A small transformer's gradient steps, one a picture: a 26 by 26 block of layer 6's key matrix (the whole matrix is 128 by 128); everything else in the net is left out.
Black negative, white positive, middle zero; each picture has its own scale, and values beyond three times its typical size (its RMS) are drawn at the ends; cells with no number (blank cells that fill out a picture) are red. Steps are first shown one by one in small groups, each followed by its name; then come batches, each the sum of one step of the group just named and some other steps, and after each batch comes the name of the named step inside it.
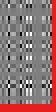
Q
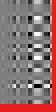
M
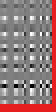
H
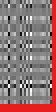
Q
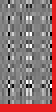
Q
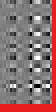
M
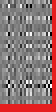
Q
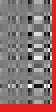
M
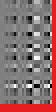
M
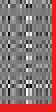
Q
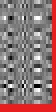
Q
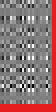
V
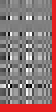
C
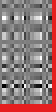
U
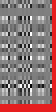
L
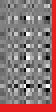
C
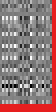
L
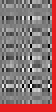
V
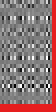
V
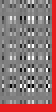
V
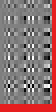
V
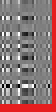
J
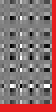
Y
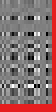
J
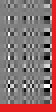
J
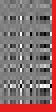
Y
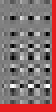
Y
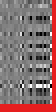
J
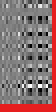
J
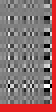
Y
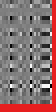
J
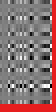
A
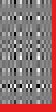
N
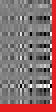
A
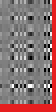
A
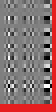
A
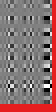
A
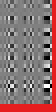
A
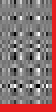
N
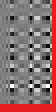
A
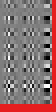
N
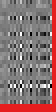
N
